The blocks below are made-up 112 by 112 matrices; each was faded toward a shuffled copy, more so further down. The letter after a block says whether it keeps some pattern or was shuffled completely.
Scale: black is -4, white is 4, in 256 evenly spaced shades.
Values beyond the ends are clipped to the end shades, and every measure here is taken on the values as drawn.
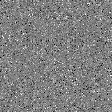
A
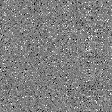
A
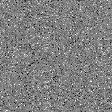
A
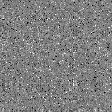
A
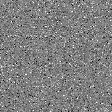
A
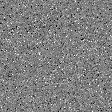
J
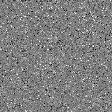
A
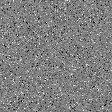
J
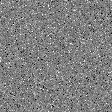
J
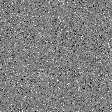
J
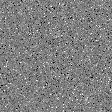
J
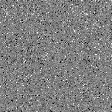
A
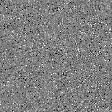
A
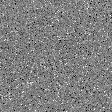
J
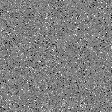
A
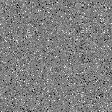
A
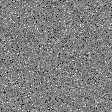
J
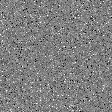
J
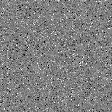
A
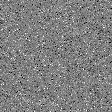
J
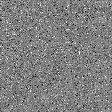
A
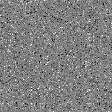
A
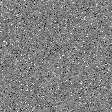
J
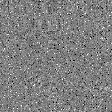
A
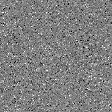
A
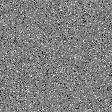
J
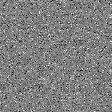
A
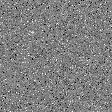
J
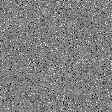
A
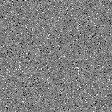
A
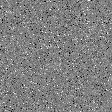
J
